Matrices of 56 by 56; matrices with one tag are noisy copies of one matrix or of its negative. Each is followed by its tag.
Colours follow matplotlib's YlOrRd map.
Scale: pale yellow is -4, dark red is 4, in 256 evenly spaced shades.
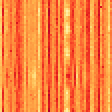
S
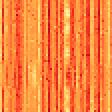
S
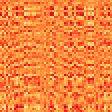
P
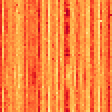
S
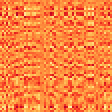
P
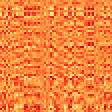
P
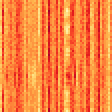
S
